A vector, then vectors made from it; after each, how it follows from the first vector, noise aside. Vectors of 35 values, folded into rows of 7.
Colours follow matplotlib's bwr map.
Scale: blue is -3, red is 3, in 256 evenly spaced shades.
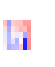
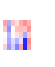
copied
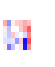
copied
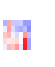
negated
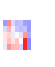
negated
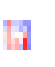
negated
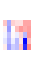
copied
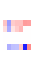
partly zeroed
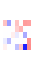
partly zeroed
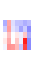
negated
